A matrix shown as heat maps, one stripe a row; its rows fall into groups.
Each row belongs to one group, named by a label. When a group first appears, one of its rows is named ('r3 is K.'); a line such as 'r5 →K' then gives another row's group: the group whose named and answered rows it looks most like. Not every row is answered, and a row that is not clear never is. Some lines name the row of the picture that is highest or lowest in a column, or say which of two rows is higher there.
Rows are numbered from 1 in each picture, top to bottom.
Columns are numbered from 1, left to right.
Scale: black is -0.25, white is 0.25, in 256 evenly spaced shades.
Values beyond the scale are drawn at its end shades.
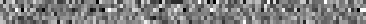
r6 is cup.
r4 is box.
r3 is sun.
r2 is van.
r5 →cup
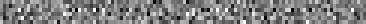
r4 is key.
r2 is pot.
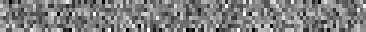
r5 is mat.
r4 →cup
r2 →sun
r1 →pot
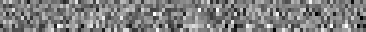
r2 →pot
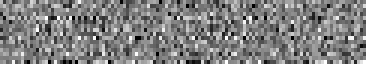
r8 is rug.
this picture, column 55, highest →8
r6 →pot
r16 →sun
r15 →pot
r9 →pot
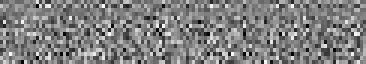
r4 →mat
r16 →van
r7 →mat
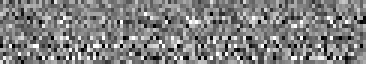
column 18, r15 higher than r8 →Yes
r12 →rug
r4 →cup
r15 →cup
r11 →van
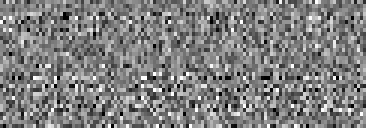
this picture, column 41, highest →30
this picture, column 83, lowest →22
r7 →pot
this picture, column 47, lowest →25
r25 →van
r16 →van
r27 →pot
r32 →mat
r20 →cup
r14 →pot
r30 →van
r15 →van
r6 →box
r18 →sun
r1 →key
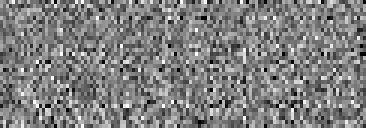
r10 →key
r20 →mat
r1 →box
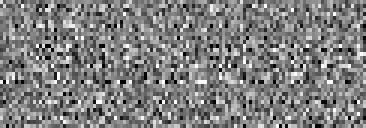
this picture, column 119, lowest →26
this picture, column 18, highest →17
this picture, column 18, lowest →13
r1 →box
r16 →pot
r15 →rug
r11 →key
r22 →rug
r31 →key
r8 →box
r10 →box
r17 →mat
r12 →rug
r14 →sun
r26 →mat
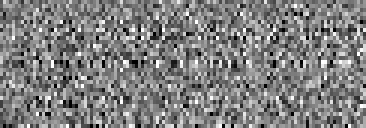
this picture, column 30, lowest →20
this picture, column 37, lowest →14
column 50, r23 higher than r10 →No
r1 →van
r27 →sun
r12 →mat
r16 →mat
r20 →sun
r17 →mat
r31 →mat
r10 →van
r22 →box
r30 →mat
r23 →sun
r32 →pot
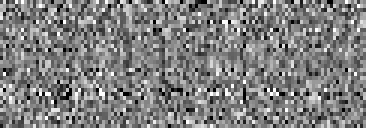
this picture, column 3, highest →8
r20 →sun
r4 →box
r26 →box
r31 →key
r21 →cup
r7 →sun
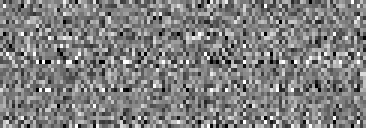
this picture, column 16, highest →23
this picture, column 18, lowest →23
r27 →cup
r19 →sun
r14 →van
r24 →cup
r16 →rug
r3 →cup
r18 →mat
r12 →pot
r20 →sun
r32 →pot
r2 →van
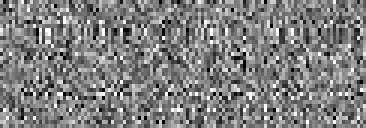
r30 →van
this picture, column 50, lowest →28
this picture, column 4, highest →14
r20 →rug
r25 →pot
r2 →box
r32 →van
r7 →van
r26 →cup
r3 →pot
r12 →mat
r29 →cup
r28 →van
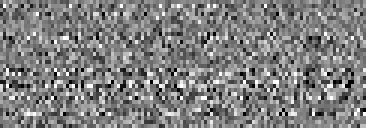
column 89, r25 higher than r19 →No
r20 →key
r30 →van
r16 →rug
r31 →cup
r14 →cup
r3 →key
